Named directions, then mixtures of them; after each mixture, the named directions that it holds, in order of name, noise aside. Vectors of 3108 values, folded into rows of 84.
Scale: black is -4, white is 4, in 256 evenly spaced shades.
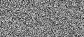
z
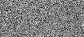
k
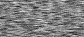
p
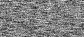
k, p, z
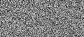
z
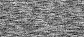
k, p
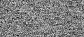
k, p, z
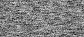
k, p, z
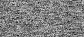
k, p, z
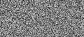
z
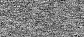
k, p, z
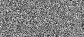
k, z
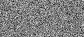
k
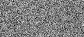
k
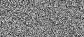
z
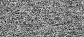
k, p, z
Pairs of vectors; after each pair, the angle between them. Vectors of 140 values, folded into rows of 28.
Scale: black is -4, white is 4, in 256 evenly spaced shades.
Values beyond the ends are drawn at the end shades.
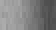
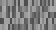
orthogonal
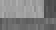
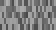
orthogonal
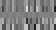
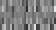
nearly opposite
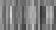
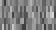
partly aligned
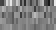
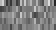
nearly opposite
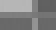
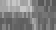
nearly parallel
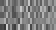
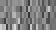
nearly opposite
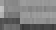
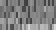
partly opposed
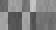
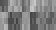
nearly parallel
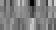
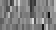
partly aligned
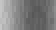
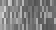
partly aligned
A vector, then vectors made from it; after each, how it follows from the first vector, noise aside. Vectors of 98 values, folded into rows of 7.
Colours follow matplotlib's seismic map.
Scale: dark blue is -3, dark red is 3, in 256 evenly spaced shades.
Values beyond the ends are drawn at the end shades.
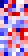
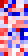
negated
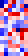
copied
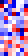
sign-scrambled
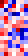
negated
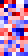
sign-scrambled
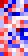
negated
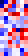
copied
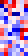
sign-scrambled
